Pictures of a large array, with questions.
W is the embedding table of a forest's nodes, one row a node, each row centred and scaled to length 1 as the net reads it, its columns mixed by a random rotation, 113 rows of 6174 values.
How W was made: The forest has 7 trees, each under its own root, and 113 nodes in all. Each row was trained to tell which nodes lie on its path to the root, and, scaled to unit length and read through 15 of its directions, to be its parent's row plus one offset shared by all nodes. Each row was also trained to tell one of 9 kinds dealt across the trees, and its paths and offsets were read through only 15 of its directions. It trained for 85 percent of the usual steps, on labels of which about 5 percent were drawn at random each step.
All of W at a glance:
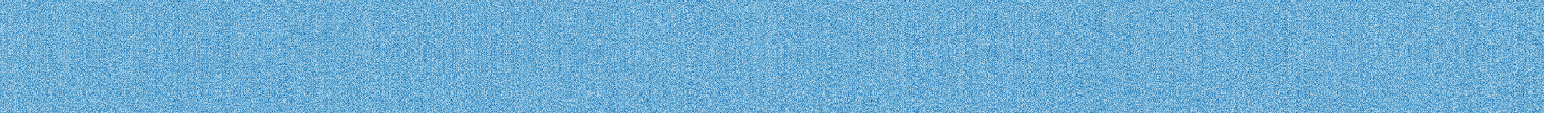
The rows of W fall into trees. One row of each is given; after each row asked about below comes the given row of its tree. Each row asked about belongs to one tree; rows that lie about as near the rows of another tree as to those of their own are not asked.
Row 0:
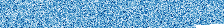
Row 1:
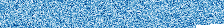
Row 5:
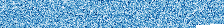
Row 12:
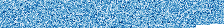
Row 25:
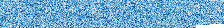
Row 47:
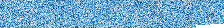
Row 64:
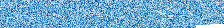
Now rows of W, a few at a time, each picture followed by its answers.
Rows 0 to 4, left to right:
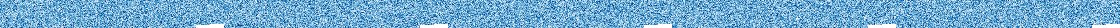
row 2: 12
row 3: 47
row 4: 12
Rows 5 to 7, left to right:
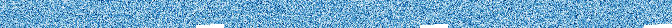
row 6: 64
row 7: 0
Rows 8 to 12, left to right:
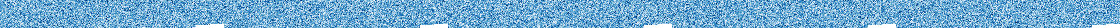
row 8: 12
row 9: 1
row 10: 0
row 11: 64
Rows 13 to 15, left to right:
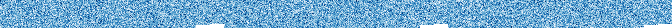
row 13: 5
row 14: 64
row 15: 12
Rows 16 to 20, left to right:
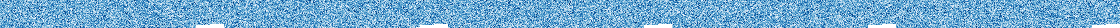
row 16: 47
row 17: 12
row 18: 5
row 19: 5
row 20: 47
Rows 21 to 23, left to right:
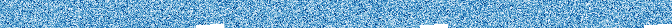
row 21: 1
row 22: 5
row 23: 64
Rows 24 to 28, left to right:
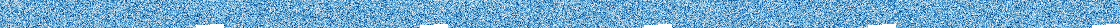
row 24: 25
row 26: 12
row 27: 1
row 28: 12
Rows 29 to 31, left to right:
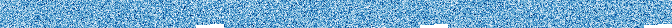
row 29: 25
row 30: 12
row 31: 64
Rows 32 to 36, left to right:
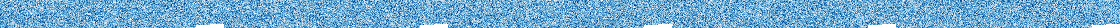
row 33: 5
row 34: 1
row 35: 0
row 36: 25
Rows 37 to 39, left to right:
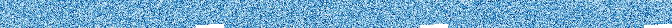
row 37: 0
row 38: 5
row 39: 25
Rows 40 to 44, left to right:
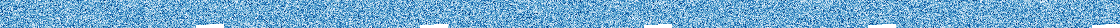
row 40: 0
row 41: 5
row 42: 64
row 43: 0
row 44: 0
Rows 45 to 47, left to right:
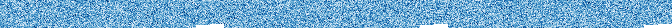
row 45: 5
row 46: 12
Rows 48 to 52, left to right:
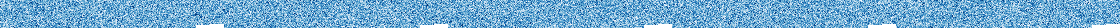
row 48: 64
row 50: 12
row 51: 25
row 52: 5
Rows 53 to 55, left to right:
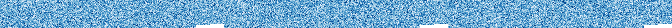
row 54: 25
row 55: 47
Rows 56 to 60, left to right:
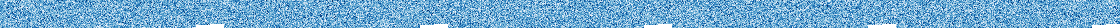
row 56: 12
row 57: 64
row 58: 1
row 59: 47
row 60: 25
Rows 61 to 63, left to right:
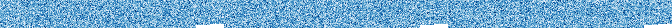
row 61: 25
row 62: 12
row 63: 47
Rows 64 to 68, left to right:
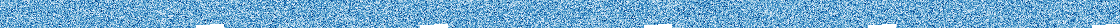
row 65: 5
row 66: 12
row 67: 64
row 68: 64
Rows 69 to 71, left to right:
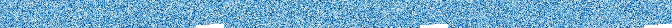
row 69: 1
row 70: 25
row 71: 12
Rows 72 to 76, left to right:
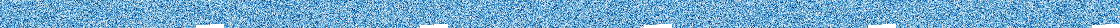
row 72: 12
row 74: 0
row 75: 1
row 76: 0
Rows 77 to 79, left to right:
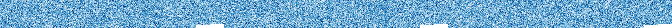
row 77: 47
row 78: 47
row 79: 0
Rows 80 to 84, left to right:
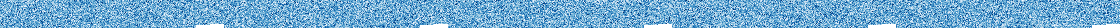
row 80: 12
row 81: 0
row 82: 47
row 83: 0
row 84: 12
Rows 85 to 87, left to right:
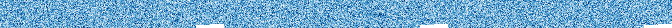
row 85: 64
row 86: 47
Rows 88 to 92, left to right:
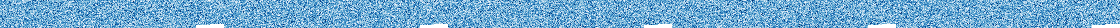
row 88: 5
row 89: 5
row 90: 0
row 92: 0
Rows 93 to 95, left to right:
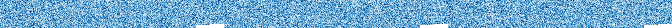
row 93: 1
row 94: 0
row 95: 47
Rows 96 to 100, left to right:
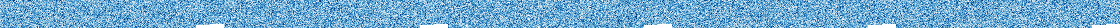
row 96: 0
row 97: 64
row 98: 0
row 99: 5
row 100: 5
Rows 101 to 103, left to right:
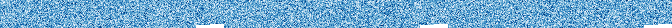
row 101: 64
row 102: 0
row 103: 12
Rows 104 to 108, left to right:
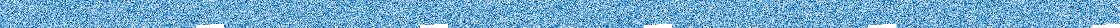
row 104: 25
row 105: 47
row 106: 0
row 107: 1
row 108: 12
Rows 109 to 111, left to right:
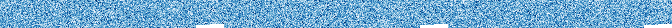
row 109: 25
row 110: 64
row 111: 25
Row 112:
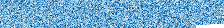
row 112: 47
